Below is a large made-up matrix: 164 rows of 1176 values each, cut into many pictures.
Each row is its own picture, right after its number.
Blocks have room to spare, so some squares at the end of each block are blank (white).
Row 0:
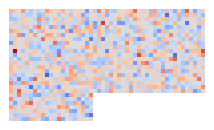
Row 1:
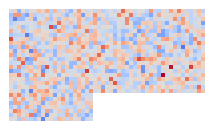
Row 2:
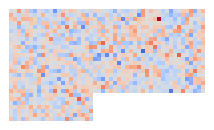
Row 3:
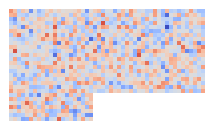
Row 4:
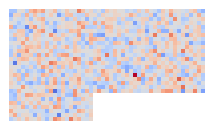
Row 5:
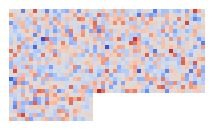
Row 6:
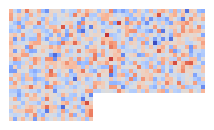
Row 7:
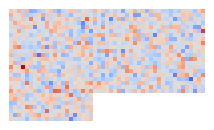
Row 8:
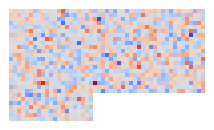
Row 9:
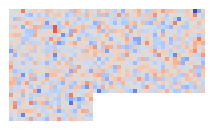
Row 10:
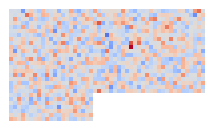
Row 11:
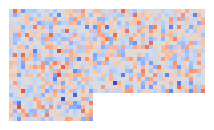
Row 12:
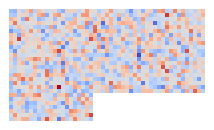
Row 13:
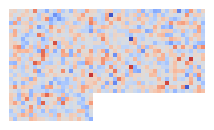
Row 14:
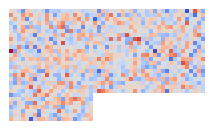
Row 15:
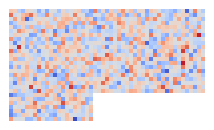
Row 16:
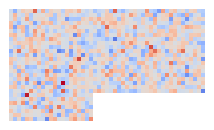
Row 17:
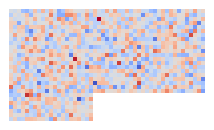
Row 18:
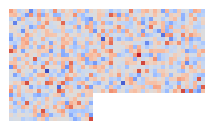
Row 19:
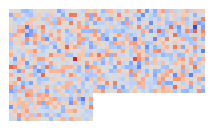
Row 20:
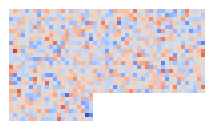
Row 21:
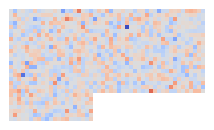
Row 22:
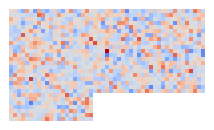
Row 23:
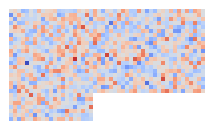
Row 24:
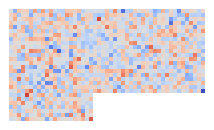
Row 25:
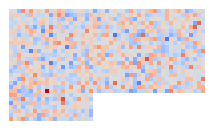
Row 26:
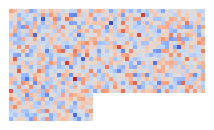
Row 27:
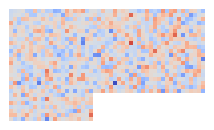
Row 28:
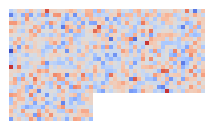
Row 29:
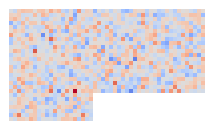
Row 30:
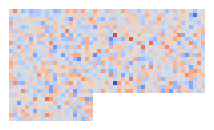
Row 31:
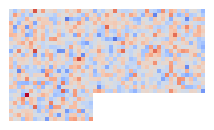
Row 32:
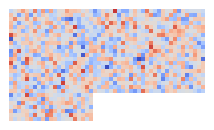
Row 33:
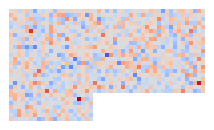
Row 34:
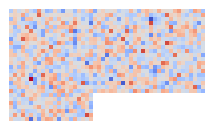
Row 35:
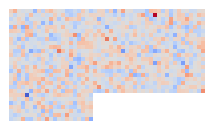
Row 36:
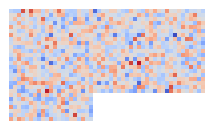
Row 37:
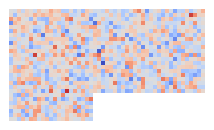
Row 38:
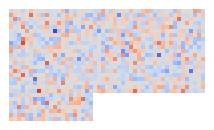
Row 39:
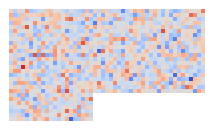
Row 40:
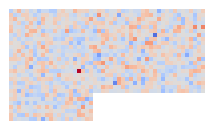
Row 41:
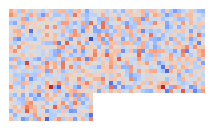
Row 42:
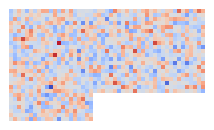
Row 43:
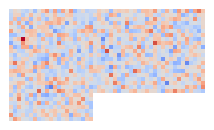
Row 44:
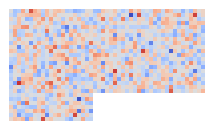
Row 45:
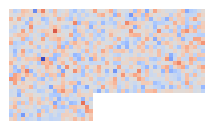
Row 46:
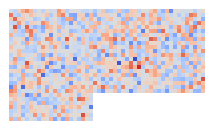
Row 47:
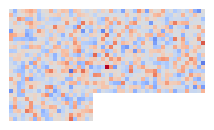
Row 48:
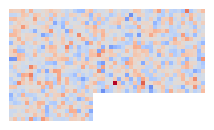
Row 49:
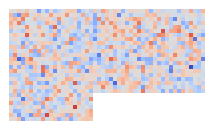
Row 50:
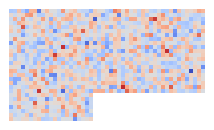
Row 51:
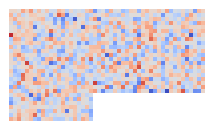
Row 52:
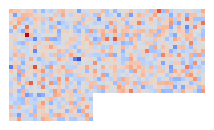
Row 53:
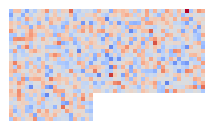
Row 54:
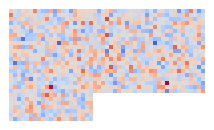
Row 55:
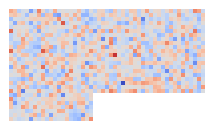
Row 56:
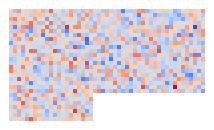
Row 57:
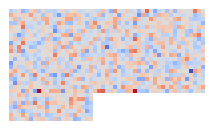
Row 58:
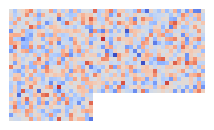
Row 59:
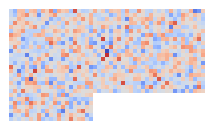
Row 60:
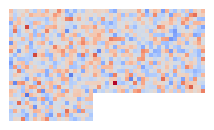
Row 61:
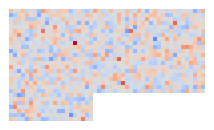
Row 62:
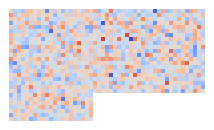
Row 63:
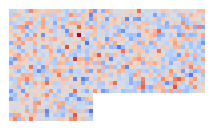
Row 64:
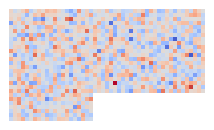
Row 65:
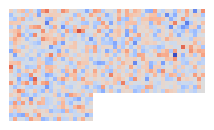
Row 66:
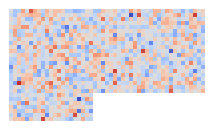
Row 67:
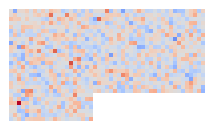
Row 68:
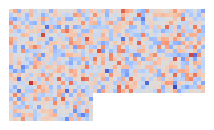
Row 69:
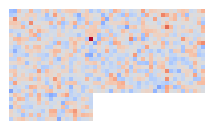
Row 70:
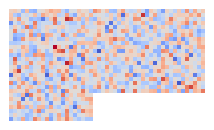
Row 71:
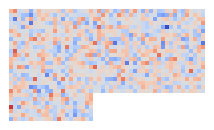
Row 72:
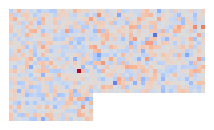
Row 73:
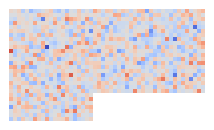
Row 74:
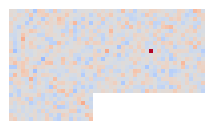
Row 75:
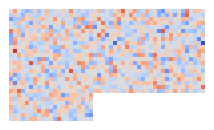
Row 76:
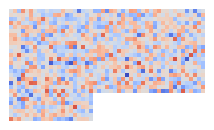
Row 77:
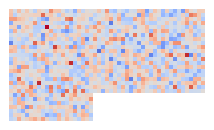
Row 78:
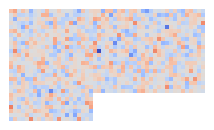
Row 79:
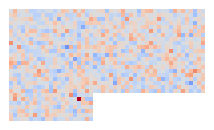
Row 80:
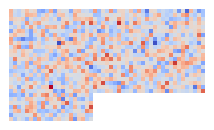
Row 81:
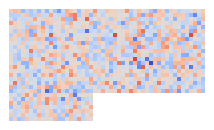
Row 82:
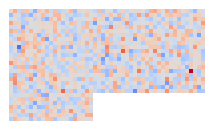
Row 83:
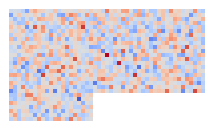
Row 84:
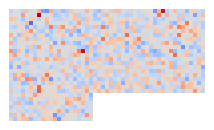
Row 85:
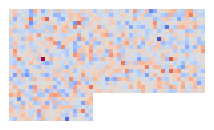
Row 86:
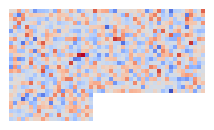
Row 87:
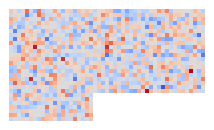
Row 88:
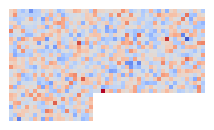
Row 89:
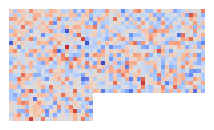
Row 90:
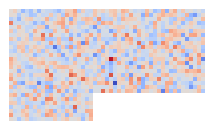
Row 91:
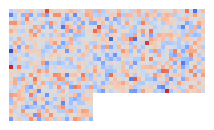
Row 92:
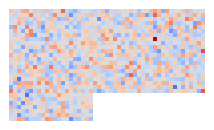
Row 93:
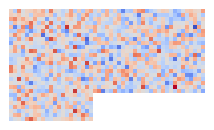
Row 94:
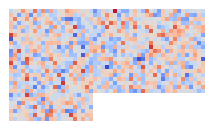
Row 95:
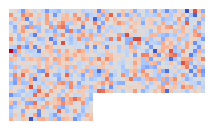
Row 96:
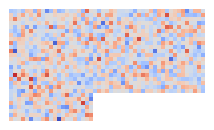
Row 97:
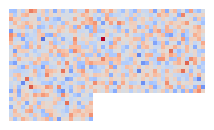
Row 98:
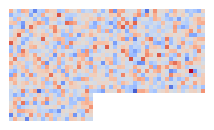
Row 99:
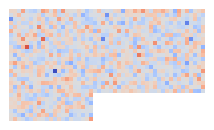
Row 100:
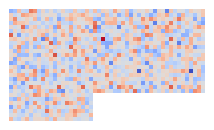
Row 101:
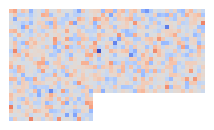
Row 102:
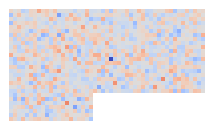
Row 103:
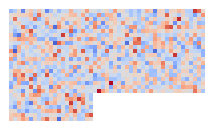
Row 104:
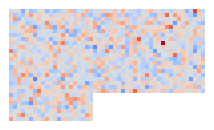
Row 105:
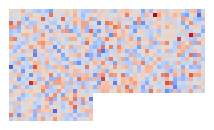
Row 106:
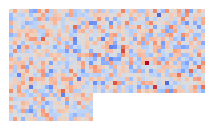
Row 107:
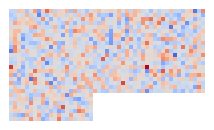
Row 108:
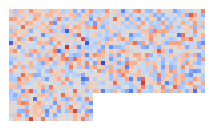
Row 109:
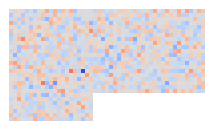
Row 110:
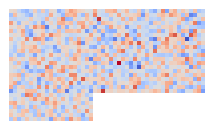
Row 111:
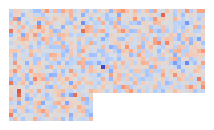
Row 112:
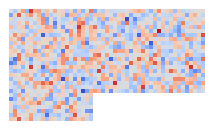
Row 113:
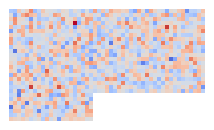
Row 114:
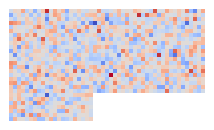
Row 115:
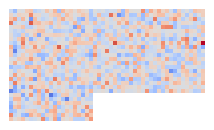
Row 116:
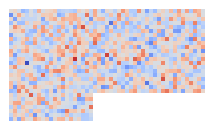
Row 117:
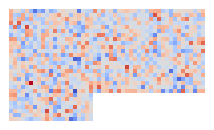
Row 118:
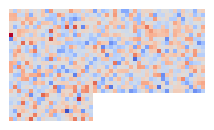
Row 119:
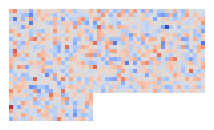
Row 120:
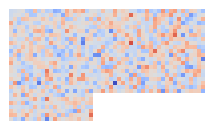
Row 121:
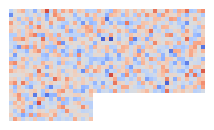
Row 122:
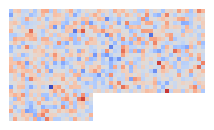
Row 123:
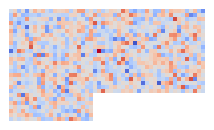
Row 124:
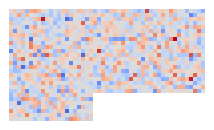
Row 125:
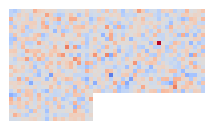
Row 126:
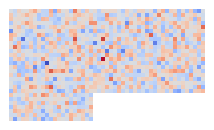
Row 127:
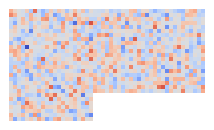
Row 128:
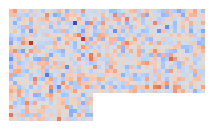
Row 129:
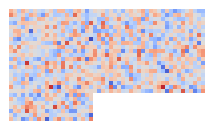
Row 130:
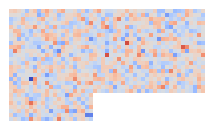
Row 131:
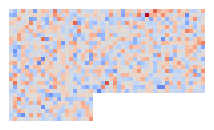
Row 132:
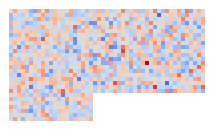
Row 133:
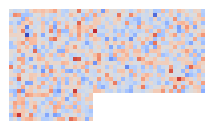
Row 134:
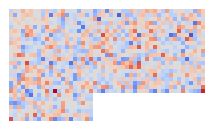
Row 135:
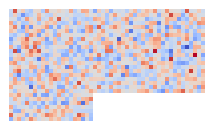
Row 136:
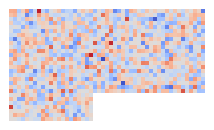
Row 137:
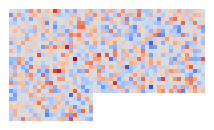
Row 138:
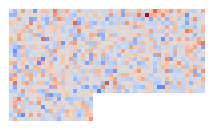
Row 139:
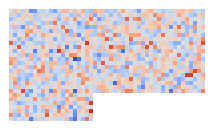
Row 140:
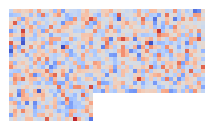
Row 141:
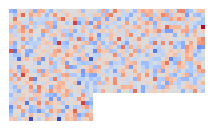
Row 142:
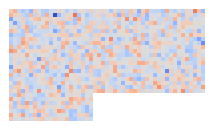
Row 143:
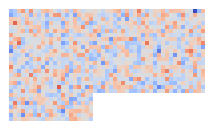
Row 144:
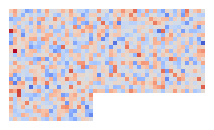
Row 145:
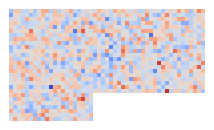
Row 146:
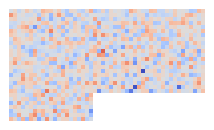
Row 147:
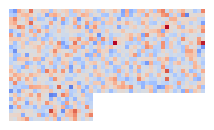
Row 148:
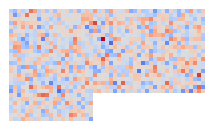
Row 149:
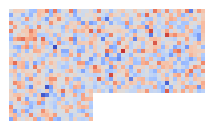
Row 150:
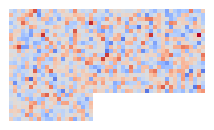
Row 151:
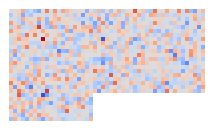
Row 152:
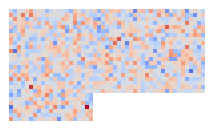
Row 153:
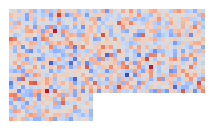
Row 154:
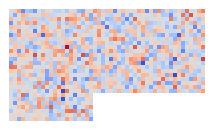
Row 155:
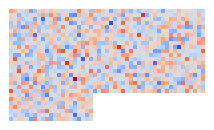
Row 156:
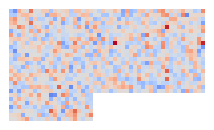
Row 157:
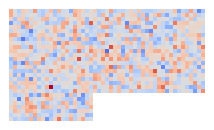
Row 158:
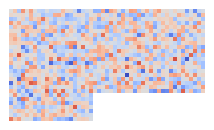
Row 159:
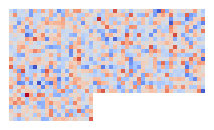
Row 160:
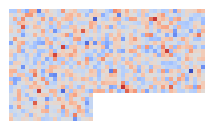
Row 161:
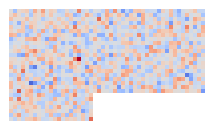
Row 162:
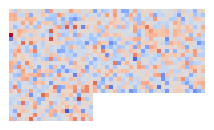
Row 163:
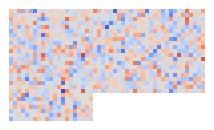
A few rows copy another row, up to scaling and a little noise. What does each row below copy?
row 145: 122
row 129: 41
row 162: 118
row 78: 101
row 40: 72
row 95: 14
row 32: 94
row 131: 138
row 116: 23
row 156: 147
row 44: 66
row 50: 160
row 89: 108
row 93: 56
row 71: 119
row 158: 76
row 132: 106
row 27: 120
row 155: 26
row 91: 28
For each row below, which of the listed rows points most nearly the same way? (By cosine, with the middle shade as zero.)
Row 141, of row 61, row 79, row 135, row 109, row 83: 109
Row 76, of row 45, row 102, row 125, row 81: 45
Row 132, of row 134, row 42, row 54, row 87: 42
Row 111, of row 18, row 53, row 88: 53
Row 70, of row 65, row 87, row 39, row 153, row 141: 39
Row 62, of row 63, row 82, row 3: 63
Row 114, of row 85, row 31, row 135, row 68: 135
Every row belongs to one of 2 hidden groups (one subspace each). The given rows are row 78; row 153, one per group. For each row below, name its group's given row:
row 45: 78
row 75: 78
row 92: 153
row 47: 78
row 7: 153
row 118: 153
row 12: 78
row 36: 153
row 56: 153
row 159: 153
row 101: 78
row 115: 78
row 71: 78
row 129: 78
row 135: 78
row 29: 153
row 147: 78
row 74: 78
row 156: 78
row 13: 78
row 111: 78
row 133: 153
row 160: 78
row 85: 78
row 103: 78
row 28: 78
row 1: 153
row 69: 78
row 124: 153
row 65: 78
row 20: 78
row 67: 153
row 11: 153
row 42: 78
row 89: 153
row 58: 78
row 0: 78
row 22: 78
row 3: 78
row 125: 153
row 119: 78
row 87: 78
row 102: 153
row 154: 153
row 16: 153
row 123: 153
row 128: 78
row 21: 153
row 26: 153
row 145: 78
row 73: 153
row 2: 153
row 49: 153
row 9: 78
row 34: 78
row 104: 78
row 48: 153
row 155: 153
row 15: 78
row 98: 78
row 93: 153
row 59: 78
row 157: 78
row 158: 153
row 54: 78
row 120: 153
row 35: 153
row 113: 78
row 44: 153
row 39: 153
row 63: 153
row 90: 153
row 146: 153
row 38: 78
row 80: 78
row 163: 153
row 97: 78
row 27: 153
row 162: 153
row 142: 78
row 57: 78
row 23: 153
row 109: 78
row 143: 78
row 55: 78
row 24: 153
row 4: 153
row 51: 153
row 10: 78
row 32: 153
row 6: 78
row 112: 153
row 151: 78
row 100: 78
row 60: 153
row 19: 153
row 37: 153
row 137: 153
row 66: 153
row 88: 153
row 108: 153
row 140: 78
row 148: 78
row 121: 78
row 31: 153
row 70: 153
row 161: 153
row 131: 78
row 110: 153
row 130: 78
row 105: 153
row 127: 78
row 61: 78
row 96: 78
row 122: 78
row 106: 78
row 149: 78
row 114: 78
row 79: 153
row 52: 153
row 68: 153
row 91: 78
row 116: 153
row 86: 153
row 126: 78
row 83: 153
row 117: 153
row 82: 78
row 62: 78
